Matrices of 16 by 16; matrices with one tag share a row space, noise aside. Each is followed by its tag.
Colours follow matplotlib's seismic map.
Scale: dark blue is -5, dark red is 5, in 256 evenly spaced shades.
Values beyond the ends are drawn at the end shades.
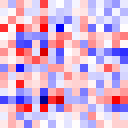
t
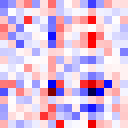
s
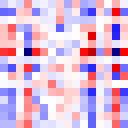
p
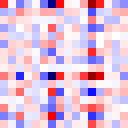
s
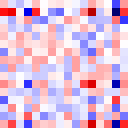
p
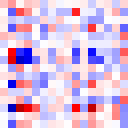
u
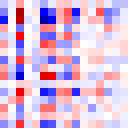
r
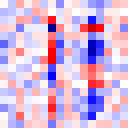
s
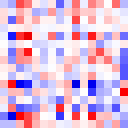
u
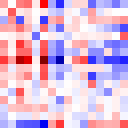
t
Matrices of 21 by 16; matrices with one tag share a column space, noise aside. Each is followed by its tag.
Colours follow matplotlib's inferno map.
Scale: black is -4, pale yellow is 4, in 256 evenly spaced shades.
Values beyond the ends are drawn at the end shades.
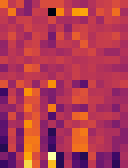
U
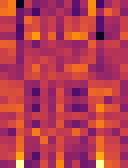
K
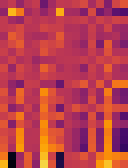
U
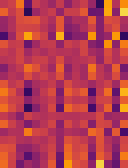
K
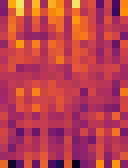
K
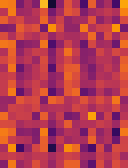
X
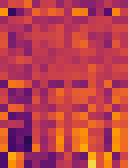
U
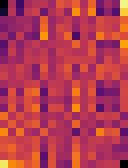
K
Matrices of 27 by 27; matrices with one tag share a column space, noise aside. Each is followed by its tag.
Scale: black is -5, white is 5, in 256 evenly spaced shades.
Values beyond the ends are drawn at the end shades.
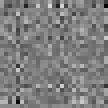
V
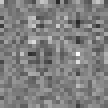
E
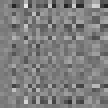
V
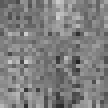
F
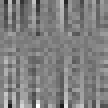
F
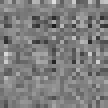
E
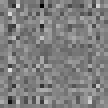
V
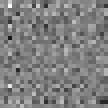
V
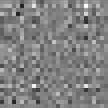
V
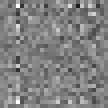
V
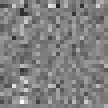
V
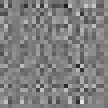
V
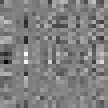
E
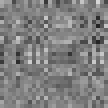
E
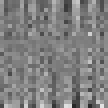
F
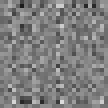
V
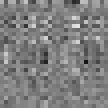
E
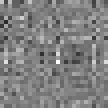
E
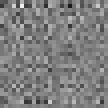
V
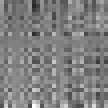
F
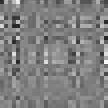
E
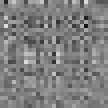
E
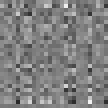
V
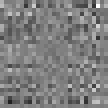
V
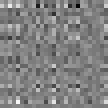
V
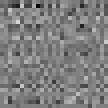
V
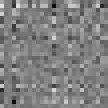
V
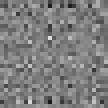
V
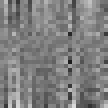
F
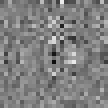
E
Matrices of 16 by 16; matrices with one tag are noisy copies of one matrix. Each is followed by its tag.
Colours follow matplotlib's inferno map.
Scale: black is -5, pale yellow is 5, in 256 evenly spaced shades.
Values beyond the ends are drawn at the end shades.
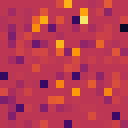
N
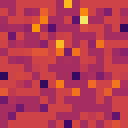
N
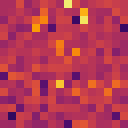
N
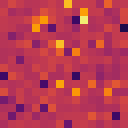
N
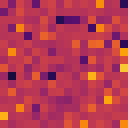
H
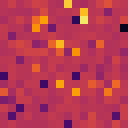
N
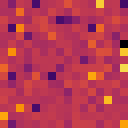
H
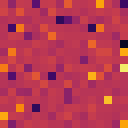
H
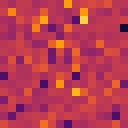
N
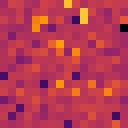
N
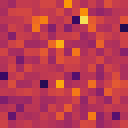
N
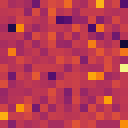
H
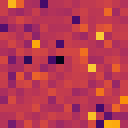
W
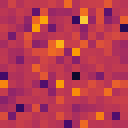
N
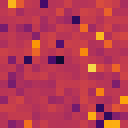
W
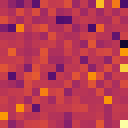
H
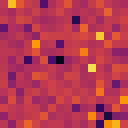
W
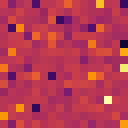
H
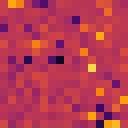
W
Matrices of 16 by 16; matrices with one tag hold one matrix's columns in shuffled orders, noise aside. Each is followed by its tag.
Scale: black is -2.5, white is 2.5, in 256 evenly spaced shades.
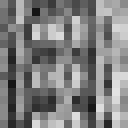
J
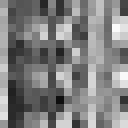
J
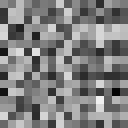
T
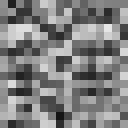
T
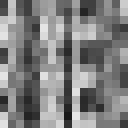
J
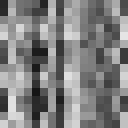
J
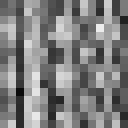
J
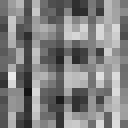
J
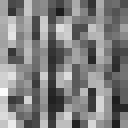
J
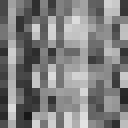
J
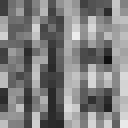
J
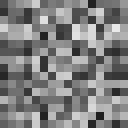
T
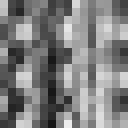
J
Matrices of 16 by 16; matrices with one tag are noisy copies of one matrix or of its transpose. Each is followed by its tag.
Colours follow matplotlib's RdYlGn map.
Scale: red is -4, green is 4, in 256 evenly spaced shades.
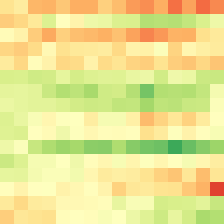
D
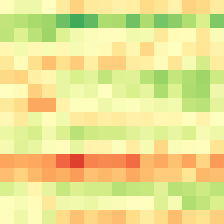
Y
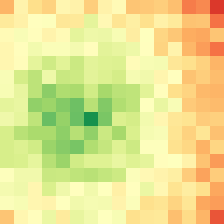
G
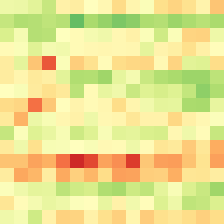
Y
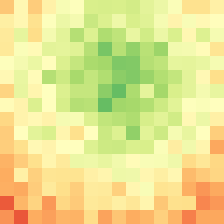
G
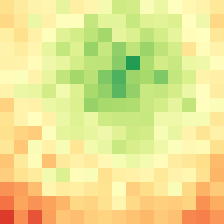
G
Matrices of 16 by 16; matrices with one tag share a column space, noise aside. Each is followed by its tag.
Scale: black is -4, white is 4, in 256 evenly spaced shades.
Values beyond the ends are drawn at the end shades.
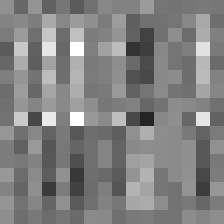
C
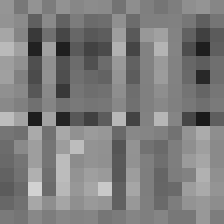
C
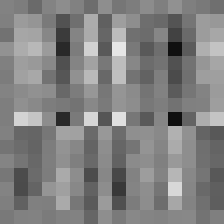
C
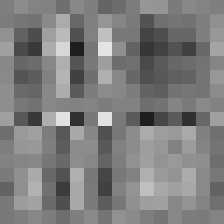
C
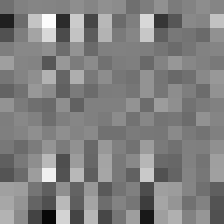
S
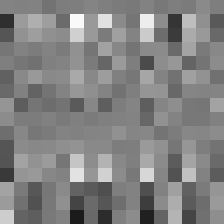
S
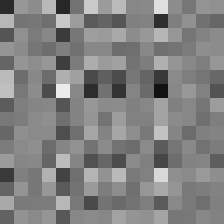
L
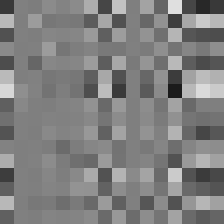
L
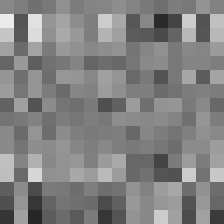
S
